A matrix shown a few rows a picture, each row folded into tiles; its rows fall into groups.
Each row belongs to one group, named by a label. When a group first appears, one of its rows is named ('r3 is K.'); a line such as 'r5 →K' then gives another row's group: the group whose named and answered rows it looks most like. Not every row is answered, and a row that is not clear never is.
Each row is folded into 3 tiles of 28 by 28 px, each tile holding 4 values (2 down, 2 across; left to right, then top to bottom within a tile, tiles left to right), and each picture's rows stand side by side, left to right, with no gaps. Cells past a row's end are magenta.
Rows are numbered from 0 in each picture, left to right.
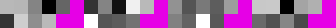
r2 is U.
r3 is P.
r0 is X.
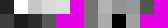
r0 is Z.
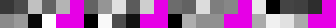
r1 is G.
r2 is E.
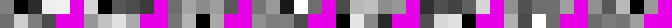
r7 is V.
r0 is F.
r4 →G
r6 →U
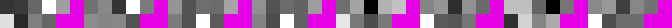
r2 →U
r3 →U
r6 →X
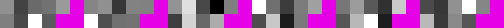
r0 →U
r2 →X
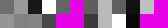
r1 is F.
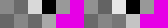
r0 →V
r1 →V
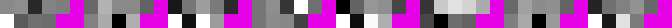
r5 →Z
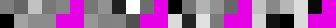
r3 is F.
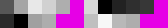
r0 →Z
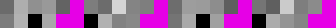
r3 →E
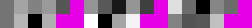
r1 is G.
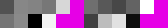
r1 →F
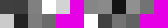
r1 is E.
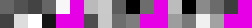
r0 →F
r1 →X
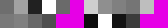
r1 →G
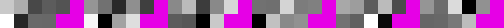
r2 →P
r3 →E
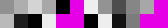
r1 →G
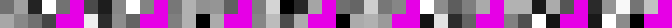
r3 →X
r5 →G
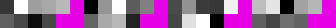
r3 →P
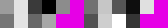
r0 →X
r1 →F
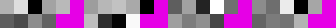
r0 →P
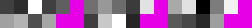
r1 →F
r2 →P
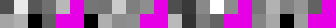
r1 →E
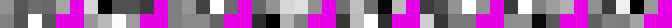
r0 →U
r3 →Z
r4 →F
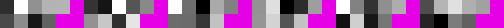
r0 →Z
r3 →X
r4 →G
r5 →Z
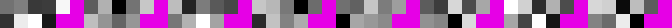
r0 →F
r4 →E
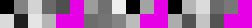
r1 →V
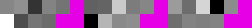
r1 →E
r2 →V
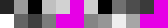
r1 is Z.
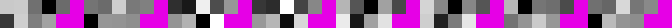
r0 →X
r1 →E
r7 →E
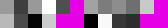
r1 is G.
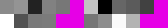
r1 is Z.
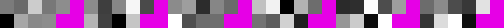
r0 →E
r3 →P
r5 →F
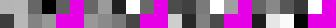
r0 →X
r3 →F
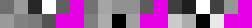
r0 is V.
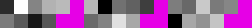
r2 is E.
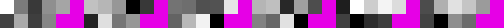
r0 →G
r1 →X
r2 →F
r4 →Z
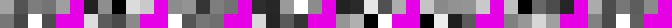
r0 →U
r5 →G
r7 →U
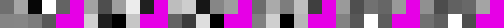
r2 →P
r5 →U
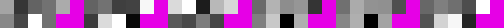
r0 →U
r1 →F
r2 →P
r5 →F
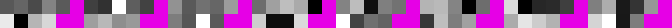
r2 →U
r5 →X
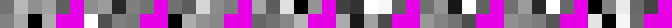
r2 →E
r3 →V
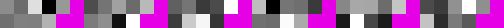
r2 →F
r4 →G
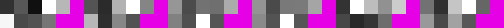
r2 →U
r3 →U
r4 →Z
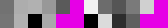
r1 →G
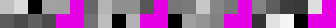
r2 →E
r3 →F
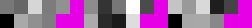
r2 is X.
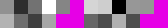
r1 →P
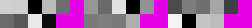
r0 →P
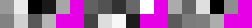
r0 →X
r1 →F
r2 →V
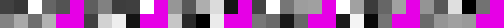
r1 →F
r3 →Z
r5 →V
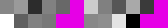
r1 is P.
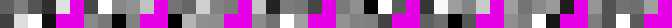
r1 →Z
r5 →Z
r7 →U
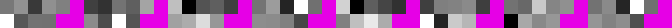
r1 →U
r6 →E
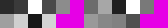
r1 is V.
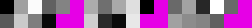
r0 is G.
